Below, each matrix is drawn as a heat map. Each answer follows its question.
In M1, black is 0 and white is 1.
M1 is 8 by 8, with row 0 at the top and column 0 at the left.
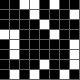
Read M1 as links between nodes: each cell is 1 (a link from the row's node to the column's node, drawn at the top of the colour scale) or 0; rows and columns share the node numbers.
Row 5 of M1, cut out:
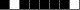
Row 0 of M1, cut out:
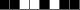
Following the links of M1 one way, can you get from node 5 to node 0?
yes
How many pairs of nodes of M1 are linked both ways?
4
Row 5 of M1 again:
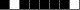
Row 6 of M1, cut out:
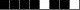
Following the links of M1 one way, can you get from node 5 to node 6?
yes
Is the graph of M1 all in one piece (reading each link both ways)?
yes
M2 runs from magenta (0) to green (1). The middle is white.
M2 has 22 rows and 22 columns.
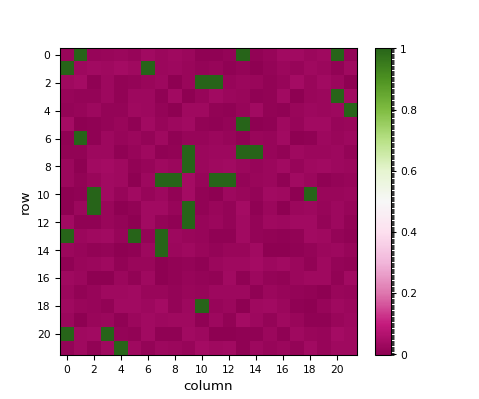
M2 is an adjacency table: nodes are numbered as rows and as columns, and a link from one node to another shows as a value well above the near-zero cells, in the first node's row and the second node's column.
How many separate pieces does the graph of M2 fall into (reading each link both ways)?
6
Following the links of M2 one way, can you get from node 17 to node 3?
no
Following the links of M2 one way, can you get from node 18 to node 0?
yes
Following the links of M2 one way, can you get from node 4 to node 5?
no
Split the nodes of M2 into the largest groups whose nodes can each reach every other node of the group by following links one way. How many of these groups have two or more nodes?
2
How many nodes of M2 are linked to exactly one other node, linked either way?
9
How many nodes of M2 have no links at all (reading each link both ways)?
4
